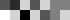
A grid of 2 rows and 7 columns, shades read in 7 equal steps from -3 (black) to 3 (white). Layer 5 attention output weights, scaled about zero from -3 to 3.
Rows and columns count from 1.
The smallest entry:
-3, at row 2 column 3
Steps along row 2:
down down up down up up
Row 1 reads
-1 -2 2 -1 2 0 0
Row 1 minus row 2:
-4 -4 5 -3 3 0 -2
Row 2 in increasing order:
-3 -1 0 2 2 2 3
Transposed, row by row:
-1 3 | -2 2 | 2 -3 | -1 2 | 2 -1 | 0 0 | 0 2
